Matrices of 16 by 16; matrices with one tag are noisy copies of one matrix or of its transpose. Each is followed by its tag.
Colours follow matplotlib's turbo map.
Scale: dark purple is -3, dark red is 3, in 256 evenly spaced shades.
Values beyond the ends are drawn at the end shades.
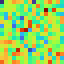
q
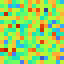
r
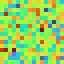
r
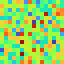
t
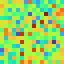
t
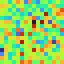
t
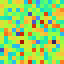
t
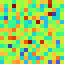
r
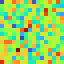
q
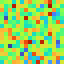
r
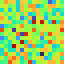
t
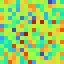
t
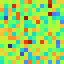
r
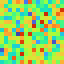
t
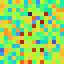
t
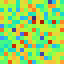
t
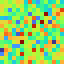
t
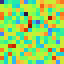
q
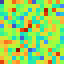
q
